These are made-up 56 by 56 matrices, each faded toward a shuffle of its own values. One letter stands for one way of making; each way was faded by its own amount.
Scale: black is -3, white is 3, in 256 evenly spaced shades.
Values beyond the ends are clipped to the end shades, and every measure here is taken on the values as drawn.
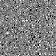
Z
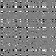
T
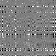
T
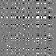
T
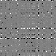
T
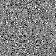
Z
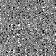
Z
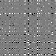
T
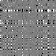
T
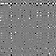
T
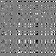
T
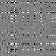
T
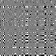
T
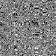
Z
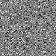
Z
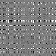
T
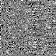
Z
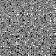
Z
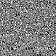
Z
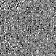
Z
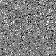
Z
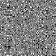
Z
